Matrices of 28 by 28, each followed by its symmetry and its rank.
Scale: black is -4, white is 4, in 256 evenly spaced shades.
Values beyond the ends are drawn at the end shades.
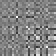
symmetric, rank three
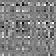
neither, rank three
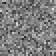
neither, full rank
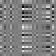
neither, rank one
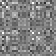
symmetric, rank three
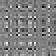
antisymmetric, rank two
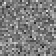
neither, full rank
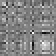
symmetric, rank three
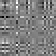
antisymmetric, rank two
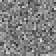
neither, full rank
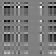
neither, rank one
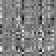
neither, rank three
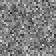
neither, full rank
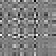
antisymmetric, rank two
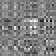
neither, rank three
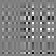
neither, rank one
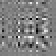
antisymmetric, rank two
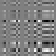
neither, rank one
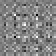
symmetric, rank three
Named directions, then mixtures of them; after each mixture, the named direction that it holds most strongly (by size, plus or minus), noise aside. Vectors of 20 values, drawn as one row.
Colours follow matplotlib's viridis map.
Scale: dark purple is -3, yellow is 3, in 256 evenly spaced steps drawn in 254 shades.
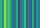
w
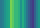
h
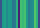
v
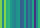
w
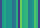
v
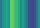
h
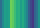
h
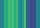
h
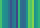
h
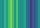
h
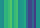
h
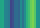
h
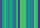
v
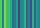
w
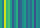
w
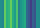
h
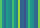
v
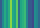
h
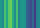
h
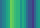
h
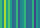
w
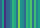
w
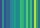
w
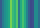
h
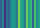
w
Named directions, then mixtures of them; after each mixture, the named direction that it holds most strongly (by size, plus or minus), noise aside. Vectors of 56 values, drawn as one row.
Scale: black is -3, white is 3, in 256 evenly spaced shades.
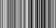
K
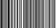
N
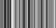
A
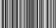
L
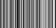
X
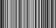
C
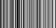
X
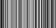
C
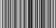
K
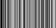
C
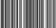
L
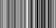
K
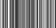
L
